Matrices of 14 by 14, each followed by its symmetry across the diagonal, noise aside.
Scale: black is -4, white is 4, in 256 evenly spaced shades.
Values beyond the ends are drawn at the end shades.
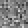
antisymmetric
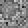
symmetric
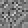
symmetric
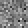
antisymmetric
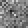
symmetric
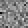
neither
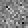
symmetric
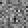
neither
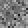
symmetric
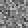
antisymmetric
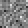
antisymmetric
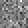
neither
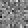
antisymmetric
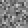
antisymmetric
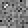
symmetric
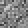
symmetric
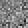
symmetric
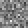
neither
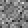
symmetric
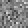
neither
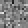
antisymmetric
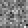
antisymmetric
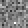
neither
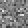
neither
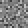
antisymmetric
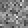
neither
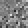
antisymmetric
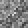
symmetric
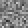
neither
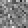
neither
